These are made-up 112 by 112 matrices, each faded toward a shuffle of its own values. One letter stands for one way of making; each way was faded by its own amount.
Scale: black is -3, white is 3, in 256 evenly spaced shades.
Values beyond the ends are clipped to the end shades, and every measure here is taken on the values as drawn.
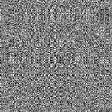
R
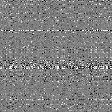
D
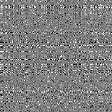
D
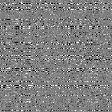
D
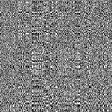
R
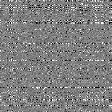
D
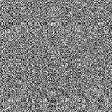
R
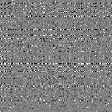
D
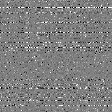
D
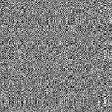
R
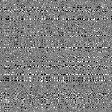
D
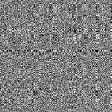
R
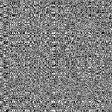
R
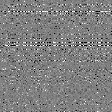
D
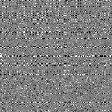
D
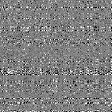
D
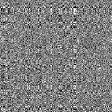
R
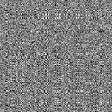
R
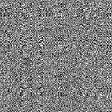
R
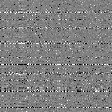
D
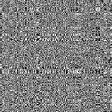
R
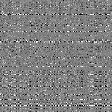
D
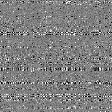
D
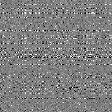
D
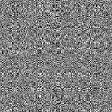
R
